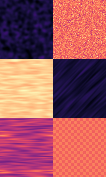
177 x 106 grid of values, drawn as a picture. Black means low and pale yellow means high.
It is made of 3 by 2 panels. Panel 1,1: very low, blotchy, faint in contrast. Panel 1,2: high, fine-grained. Panel 2,1: very high, streaked across, faint in contrast. Panel 2,2: very low, slanting up to the right, faint in contrast. Panel 3,1: middling, streaked across. Panel 3,2: high, checkered, faint in contrast.
